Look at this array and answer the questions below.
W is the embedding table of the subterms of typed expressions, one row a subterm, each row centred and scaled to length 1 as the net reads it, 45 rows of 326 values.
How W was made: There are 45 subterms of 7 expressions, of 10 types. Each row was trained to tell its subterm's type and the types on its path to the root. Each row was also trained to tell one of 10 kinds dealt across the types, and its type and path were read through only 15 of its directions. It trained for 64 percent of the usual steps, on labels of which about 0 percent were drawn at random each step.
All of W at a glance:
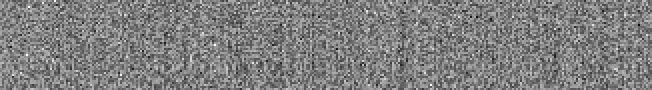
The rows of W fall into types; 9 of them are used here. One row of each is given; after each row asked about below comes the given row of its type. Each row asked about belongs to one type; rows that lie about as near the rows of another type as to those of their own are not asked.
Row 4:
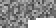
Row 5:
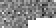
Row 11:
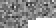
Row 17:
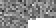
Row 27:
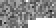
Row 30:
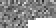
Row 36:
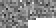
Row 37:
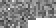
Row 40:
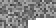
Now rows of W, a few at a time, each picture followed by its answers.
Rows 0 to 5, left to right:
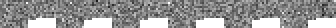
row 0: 37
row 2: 27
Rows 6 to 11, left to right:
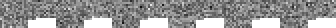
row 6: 17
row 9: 4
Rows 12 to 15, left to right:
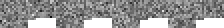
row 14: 37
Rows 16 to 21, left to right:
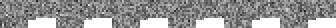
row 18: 40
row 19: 5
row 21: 37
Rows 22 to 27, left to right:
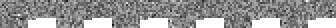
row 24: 17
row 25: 4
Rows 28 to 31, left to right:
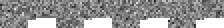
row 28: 4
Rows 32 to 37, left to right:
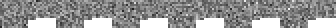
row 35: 36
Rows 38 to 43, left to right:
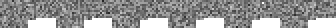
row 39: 17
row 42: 5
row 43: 5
